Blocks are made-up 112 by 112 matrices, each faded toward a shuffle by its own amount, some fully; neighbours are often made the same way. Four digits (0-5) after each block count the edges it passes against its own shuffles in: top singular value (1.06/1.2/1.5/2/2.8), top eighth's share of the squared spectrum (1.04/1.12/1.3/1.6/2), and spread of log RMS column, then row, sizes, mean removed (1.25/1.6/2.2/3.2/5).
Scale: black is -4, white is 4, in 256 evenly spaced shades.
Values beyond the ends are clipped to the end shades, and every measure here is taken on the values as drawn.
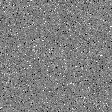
1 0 0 0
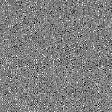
4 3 2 1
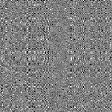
5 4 3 3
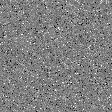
1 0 0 0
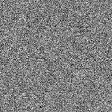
3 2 1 1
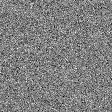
0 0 0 0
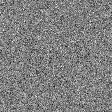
0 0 0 0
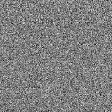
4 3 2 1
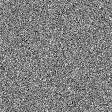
0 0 0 0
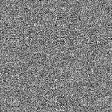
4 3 1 2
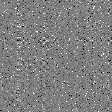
4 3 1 1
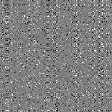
5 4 3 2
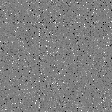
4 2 1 1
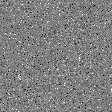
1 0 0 0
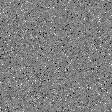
0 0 0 0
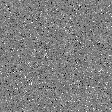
0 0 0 0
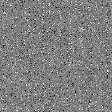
1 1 2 0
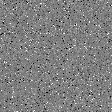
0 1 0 0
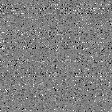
2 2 2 3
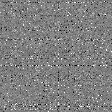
2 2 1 3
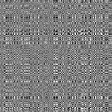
5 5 4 4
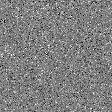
1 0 0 0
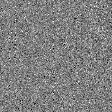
1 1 2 0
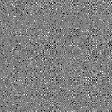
5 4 3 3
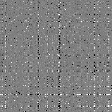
5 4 3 2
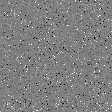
2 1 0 0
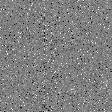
3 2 1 0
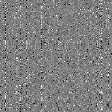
4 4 3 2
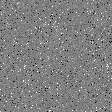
0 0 0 0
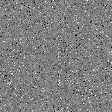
2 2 1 0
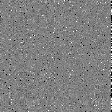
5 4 2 1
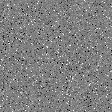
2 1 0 0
